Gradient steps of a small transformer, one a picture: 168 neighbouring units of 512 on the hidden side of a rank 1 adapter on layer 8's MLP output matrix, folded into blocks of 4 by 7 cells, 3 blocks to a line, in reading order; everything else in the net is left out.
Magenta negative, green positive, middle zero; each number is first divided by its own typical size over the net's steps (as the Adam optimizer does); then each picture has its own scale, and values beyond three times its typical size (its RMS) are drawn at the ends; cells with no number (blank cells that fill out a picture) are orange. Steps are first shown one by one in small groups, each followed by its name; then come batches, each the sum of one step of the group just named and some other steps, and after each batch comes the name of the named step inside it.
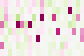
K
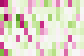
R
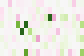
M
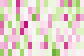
R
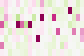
K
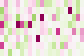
K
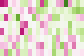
R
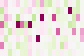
K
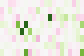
M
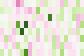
M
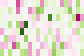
M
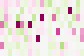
K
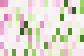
R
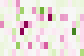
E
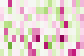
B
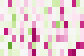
B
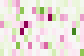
E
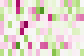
E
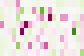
E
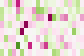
E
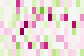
E
